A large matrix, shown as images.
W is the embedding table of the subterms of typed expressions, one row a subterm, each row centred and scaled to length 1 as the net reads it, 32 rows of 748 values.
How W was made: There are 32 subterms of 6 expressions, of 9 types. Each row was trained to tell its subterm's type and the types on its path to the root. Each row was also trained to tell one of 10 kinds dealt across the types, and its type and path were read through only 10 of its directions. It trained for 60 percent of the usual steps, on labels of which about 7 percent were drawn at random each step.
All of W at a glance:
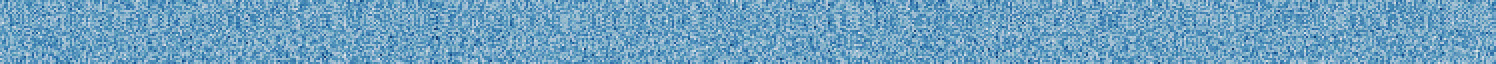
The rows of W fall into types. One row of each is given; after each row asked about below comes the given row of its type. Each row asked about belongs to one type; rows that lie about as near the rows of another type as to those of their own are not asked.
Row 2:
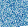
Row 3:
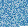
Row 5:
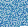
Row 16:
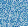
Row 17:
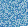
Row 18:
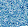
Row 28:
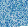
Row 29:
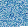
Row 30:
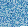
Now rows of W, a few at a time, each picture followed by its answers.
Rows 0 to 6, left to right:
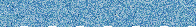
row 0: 2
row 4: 17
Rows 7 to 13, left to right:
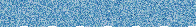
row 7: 5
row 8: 5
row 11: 18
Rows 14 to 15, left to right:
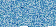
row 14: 5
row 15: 29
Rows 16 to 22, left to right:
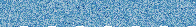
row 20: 29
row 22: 18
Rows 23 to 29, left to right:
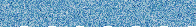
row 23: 2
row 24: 2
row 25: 17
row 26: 5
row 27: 18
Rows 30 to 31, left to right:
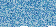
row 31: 30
